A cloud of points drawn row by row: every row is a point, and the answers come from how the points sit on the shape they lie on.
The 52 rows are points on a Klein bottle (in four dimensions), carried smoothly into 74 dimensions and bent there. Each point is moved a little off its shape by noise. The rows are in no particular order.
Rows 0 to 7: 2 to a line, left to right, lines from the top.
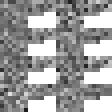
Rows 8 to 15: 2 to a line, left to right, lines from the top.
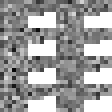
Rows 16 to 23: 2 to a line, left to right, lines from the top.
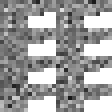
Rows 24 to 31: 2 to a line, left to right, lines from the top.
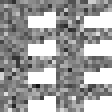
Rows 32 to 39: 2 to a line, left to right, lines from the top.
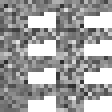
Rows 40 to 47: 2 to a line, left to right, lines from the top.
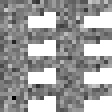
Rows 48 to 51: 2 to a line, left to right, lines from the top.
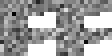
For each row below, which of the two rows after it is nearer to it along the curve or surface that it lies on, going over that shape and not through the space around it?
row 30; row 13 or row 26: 13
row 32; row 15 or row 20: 15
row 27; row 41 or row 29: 41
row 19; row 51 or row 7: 51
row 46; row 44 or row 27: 44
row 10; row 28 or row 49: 49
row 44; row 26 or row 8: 8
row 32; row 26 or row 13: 13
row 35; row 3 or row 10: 10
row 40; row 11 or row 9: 11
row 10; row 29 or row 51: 29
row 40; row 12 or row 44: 44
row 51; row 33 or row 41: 41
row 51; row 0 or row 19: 19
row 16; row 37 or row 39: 37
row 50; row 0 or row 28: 28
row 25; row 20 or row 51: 51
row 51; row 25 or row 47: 25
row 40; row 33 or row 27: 33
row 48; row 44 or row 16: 44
